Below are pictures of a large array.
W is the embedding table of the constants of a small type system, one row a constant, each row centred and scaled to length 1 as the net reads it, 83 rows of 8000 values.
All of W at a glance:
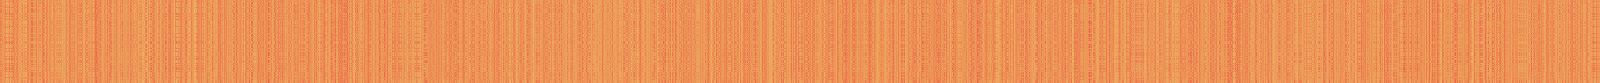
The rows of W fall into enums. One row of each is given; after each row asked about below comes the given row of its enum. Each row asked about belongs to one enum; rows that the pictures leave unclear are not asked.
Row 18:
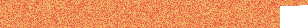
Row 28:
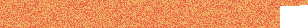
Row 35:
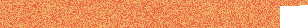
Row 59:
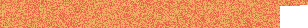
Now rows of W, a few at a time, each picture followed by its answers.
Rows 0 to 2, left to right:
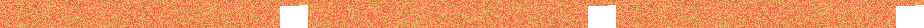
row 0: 35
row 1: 59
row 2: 35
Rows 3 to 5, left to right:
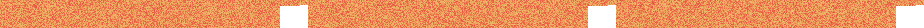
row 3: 35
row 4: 28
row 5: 18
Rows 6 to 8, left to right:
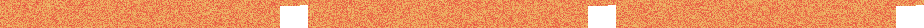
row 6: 18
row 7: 59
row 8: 28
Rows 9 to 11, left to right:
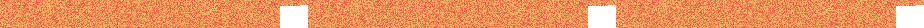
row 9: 18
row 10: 18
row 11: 18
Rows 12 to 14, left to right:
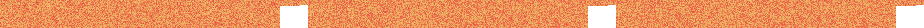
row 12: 18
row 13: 59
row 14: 59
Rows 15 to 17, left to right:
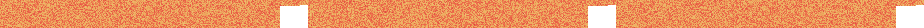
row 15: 28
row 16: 59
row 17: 28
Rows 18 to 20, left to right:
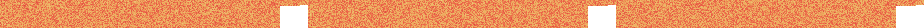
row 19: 59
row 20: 28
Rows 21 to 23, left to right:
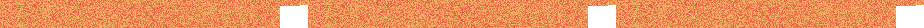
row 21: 35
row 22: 35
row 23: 35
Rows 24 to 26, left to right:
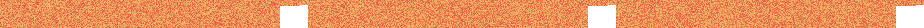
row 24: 18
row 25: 35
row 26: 59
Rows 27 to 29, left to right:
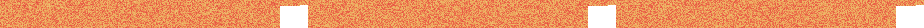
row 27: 18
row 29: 35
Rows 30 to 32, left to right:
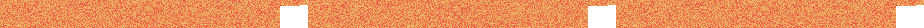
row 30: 28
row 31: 35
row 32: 28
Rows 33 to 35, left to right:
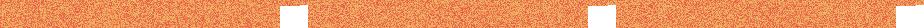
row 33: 59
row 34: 35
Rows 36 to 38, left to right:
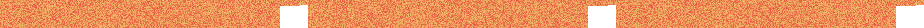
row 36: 35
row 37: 59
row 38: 35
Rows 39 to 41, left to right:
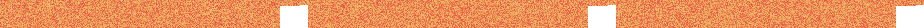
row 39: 18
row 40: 35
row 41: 59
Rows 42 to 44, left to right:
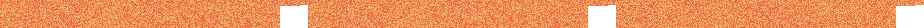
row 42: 59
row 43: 59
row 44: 35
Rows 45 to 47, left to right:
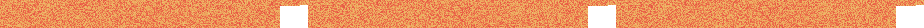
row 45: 28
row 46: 35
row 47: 35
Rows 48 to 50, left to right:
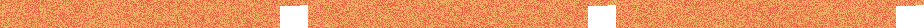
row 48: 59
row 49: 28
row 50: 35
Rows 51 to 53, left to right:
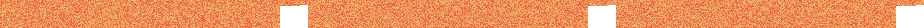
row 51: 59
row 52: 28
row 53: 28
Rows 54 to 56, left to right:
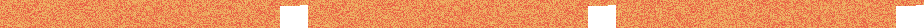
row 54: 28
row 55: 28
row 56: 59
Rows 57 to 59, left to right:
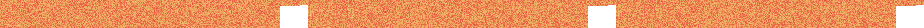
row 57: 28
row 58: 59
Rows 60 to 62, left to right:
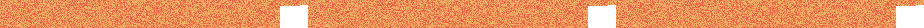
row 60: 28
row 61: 28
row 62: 28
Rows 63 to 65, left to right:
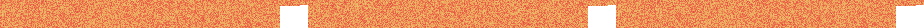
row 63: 59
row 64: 18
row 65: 59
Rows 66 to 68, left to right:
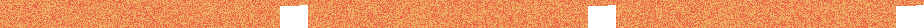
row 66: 35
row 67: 59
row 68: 59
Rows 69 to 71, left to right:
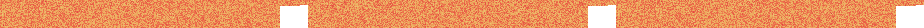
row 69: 59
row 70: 18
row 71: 59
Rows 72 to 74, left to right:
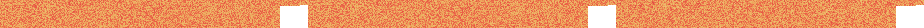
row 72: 35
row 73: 35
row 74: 18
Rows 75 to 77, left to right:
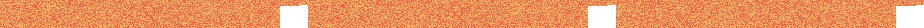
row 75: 35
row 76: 35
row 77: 59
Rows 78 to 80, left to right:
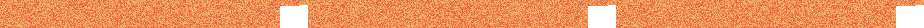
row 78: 28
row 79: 35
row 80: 28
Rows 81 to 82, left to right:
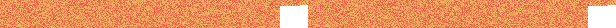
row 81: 28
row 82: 28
